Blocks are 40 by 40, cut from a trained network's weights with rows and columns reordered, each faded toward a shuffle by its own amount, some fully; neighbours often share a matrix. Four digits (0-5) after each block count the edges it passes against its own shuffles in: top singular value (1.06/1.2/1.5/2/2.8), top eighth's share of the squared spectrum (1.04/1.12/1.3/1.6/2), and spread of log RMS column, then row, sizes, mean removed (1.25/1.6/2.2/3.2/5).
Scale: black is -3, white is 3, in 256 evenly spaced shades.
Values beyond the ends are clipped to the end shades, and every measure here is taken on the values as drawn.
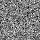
0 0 0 0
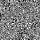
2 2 0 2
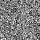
1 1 0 0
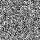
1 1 0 0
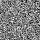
0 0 0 0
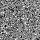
0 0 0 0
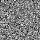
1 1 0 0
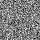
0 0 0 0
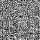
3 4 1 1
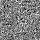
0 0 0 0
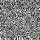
2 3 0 1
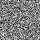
0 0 0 0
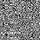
3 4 1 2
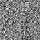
3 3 1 0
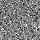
0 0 0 0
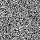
0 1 0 0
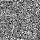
1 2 0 0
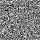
2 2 0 0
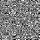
3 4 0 2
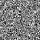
2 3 1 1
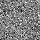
1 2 0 0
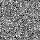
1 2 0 0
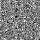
2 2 1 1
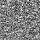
1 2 0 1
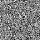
2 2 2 0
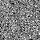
1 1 0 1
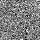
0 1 0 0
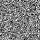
1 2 0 0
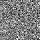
2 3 1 0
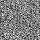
2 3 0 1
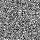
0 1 0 0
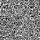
2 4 1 1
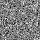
2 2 0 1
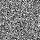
0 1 0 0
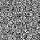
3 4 2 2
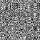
3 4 1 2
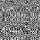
4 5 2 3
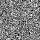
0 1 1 0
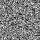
1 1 0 0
